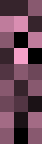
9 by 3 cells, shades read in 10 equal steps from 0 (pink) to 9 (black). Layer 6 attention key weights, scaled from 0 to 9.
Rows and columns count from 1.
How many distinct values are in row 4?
3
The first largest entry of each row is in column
1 3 2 3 1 2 3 2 2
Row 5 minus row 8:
3 -4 2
